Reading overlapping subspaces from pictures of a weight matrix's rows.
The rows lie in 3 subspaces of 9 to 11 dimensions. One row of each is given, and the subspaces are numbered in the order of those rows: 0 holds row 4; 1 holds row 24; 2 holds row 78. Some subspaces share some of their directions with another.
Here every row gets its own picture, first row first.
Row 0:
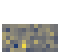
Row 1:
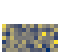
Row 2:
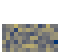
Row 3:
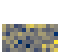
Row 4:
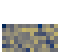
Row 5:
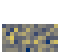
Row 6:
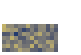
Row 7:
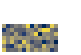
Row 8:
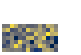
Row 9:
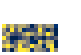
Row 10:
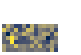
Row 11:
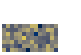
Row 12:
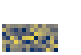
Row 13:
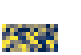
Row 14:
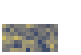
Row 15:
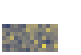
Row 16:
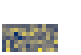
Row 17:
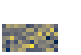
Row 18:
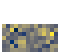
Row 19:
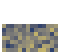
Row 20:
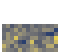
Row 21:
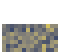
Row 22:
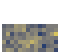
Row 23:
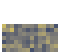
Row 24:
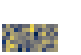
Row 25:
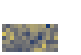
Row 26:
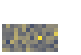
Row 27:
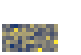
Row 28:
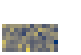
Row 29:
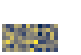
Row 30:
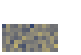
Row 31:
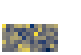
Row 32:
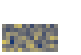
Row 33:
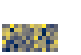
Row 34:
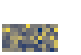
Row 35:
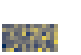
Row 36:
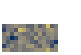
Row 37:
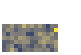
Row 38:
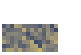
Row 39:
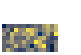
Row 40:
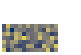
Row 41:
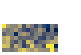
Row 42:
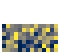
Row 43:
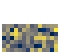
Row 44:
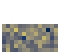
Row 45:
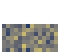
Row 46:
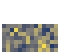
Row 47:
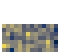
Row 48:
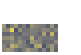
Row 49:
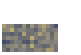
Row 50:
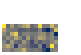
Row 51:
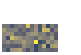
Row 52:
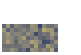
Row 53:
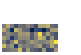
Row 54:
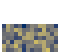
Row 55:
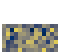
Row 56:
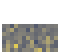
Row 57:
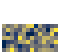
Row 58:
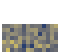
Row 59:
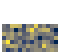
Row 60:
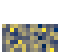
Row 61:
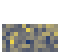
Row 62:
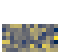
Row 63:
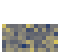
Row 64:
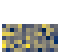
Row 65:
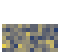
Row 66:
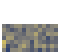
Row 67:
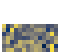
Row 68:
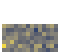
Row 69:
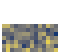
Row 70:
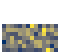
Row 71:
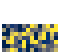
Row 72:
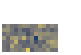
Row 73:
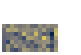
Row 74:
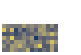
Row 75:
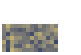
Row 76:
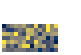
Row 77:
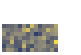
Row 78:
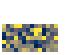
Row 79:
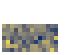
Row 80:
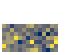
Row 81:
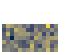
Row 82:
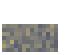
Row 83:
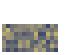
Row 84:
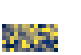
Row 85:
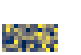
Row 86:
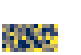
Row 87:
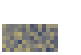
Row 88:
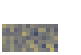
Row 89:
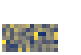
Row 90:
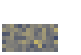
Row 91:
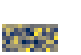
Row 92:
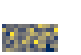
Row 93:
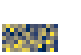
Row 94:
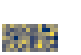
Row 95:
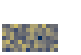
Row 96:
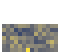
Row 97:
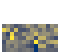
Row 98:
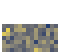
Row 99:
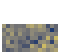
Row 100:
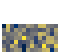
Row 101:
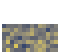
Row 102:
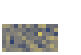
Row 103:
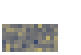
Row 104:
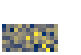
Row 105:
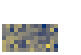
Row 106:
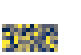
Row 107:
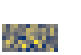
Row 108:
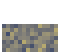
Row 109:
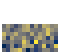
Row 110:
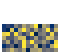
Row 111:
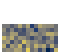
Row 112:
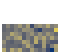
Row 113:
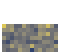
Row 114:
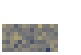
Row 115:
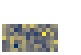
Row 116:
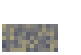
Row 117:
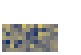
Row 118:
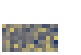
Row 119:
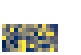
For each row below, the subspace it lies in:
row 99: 1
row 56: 1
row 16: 0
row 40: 2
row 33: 1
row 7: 1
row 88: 0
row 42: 1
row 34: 0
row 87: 2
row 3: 1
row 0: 0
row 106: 0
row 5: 0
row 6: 0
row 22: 1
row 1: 1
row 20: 0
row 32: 2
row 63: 0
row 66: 1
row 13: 0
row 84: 1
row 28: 1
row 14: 0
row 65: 0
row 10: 0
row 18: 0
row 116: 0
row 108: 2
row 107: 2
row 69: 1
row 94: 0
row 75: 0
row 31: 2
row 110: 0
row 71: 1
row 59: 1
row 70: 2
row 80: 0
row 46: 0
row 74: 2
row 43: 2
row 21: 1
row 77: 2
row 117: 0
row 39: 2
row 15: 1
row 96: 2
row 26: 1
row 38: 2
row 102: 2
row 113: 0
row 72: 2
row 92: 2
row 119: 0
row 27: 0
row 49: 0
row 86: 2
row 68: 0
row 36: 0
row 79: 1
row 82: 2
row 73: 2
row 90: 2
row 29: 0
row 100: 2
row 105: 0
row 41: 0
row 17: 0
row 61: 0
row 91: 2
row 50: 2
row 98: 1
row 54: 2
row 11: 2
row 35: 2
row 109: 0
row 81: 1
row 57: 0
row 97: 0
